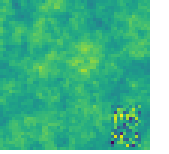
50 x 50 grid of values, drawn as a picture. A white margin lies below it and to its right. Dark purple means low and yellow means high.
Overall the values sit about 60% of the way up the scale. The halves do not mirror each other. There is no overall slope. Values change most from cell to cell in the bottom right. An odd patch, rougher than its surroundings, sits in the bottom right. The field is mottled with small blotches.
